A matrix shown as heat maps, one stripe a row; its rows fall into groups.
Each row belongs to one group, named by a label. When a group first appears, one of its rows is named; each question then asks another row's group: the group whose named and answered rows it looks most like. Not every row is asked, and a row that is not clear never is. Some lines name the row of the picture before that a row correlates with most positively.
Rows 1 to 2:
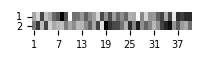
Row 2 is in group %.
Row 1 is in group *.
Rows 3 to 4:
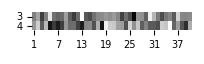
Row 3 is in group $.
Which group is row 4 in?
*
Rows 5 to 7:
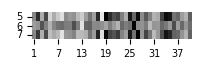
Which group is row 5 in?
%
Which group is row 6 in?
$
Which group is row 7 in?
%
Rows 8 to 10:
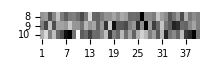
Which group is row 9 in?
%
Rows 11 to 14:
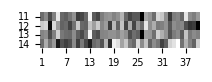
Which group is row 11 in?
$
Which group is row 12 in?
*
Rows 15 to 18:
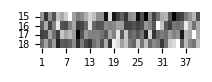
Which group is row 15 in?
%
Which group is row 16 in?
$
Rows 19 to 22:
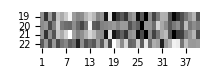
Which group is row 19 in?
%
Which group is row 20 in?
$
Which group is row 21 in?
%
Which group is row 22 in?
*
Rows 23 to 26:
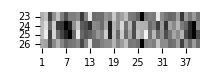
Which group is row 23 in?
$
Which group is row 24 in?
*
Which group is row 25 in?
*
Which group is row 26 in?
$
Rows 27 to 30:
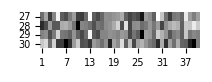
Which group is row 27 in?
$
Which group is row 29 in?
$
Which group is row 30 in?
*
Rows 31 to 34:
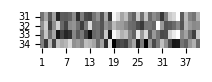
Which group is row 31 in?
*
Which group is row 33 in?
*
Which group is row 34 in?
%
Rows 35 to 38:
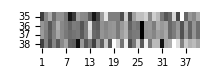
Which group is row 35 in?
*
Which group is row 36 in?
$
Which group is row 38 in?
*
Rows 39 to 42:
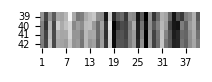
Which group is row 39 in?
%
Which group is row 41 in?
%
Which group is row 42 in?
%
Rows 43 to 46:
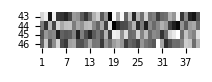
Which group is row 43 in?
*
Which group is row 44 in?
%
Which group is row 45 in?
*
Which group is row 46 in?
$
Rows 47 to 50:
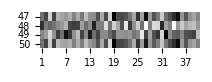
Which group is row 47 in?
%
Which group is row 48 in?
*
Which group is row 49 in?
*
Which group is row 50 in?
%
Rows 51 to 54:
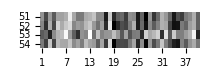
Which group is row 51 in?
%
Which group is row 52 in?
%
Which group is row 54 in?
%
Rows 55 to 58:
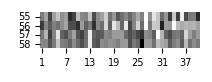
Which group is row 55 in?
*
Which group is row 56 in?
*
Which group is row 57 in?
$
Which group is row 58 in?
$
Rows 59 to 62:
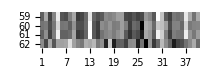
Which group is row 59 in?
$
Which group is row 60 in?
$
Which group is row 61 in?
$
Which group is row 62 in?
%
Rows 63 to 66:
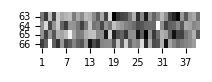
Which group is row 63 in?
%
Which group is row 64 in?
$
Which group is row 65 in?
%
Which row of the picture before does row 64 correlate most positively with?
59
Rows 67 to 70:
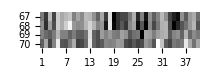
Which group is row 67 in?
%
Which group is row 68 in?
%
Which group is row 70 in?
$
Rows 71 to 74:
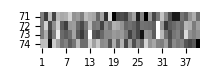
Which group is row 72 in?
$
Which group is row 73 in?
$
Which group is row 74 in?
*
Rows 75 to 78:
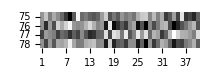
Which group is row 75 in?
*
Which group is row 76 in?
%
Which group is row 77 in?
*
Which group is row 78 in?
%
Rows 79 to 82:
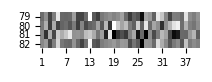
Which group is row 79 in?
$
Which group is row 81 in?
%
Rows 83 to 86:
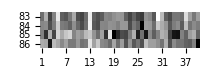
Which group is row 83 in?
$
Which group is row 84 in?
$
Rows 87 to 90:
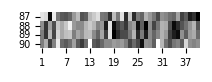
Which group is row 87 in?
*
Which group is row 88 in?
%
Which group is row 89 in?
%
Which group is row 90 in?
$
